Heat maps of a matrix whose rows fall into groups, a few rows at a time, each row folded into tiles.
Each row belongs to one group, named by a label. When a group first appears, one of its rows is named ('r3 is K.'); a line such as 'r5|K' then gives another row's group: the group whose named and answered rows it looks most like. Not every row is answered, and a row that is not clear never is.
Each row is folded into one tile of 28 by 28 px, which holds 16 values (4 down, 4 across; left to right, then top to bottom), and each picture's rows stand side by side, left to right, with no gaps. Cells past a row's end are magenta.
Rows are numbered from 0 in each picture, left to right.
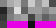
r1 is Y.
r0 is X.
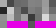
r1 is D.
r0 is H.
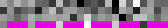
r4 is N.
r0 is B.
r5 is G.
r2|H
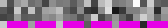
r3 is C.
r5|G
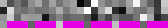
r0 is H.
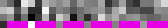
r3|D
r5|C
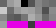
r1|G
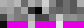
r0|Y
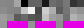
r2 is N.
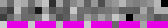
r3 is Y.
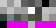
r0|Y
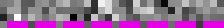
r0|D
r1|G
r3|C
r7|Y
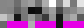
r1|C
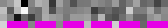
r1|D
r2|N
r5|N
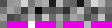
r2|N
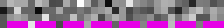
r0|X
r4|B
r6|N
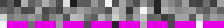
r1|B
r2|N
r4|G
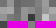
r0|G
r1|D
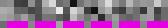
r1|C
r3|C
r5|B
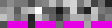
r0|G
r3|H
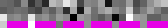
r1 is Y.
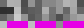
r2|D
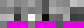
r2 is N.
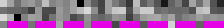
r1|B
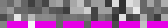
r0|D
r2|C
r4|C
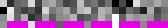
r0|H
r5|B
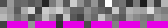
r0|G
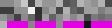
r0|C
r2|H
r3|Y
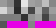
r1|B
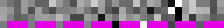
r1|H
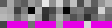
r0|G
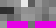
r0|C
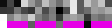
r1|B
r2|X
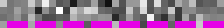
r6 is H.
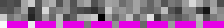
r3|C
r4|D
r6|C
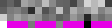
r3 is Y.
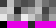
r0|G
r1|G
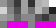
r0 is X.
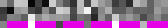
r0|C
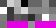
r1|D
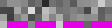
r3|B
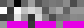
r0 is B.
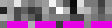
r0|B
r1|C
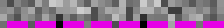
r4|G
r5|Y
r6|N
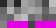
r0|N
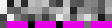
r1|Y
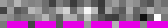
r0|B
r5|D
